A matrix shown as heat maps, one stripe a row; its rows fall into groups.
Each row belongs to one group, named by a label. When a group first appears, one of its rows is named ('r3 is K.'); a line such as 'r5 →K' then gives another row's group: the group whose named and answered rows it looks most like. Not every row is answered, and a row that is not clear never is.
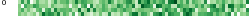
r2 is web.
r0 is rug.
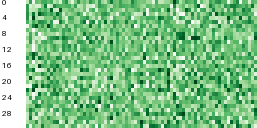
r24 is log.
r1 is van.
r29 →log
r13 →rug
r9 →web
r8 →rug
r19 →log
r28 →rug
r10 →log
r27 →web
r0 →log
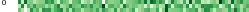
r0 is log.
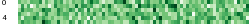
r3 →van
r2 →web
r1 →rug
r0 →van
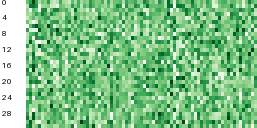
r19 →rug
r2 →van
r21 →rug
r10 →log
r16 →rug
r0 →rug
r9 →log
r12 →van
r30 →log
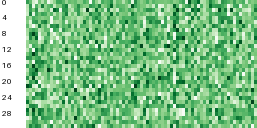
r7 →web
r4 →web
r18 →rug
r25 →van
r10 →web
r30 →web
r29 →van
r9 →rug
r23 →log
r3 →log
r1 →log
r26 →rug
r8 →rug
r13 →rug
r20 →rug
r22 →van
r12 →log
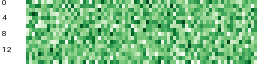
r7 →van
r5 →rug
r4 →van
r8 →log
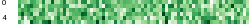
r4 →log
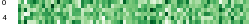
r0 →log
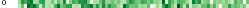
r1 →log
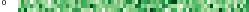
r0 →rug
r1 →van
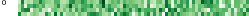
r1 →log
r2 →rug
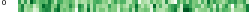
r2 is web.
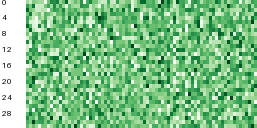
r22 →van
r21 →web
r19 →rug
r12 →rug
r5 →van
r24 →web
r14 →web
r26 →web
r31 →van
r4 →van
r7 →log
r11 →van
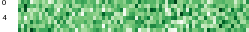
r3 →van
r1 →rug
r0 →rug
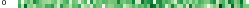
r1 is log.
